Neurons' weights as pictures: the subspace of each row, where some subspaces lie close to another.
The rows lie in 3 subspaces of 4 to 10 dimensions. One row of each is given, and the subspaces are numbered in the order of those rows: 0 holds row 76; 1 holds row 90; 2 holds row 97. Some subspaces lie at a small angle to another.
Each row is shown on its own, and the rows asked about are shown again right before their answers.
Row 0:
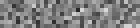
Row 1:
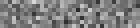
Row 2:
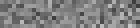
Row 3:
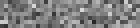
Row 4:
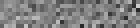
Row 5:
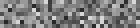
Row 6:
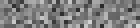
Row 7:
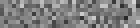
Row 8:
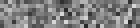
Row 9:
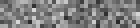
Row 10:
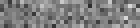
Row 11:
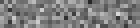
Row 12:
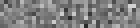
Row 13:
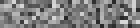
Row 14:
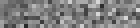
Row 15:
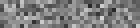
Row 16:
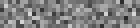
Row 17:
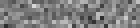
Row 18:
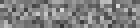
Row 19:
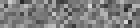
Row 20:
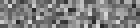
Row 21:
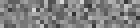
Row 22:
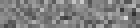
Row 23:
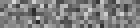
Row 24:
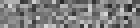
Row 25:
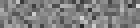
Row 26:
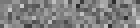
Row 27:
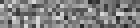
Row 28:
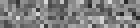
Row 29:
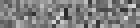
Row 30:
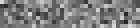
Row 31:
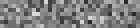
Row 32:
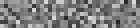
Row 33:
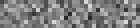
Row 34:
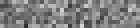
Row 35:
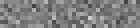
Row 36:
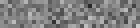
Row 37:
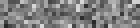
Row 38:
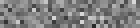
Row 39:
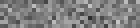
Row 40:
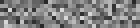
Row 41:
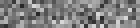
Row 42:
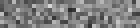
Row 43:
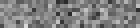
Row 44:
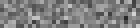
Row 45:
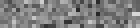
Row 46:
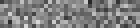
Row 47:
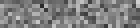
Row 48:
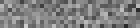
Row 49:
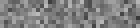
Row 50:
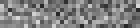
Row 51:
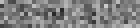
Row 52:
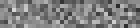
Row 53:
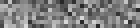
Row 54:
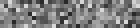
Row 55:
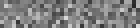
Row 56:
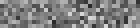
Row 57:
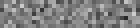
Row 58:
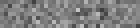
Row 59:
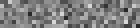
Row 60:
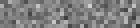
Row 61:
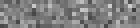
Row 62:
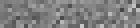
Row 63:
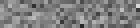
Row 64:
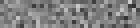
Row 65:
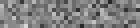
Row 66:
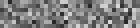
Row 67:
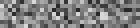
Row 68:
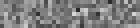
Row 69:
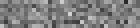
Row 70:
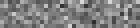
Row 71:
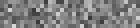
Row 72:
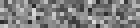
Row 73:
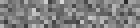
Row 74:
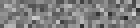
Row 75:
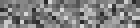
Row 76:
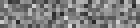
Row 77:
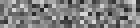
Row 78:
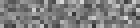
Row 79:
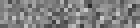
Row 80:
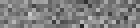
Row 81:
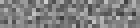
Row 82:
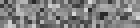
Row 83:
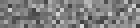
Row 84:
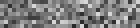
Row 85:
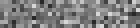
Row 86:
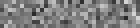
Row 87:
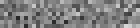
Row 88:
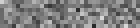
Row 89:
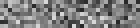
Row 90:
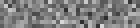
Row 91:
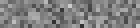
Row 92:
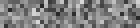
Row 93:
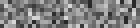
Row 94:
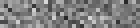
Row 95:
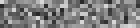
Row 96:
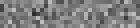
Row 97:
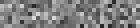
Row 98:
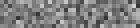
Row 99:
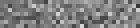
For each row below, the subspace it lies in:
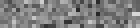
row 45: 1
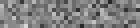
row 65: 1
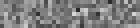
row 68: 1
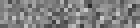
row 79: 1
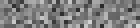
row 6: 1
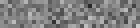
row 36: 0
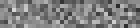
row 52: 2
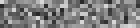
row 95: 2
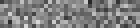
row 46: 1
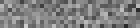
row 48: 1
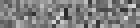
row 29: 1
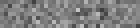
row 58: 1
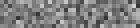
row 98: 1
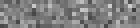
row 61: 1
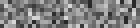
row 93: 2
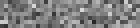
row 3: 1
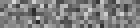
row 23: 1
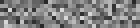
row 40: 2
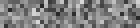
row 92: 0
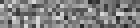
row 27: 1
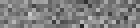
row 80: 0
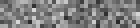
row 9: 1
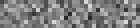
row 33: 2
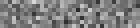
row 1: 1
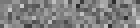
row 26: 2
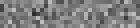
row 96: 2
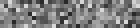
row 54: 1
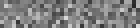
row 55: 0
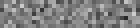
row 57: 2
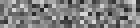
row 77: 2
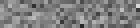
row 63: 2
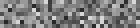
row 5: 2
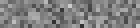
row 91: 2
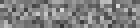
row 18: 2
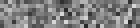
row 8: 1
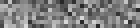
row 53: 1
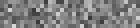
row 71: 0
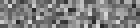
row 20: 1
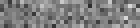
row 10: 1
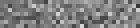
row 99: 0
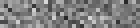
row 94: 0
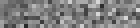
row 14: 1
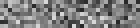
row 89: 0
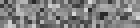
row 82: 1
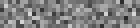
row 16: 2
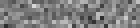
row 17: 2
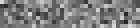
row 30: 2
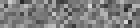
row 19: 1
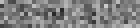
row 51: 2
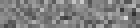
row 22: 1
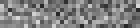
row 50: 0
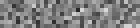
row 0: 1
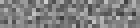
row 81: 1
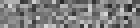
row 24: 1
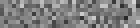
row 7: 2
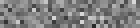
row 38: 2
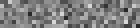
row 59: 0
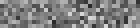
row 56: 0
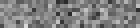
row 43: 1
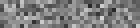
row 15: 1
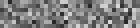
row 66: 2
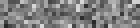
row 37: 2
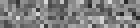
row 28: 1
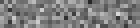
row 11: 1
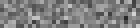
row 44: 2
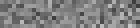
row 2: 2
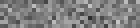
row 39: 0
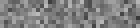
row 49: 2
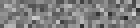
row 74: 2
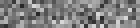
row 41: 2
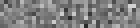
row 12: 1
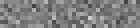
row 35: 0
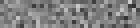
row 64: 1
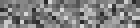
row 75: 2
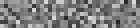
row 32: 0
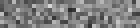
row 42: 1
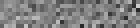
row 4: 0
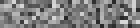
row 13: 2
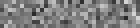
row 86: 2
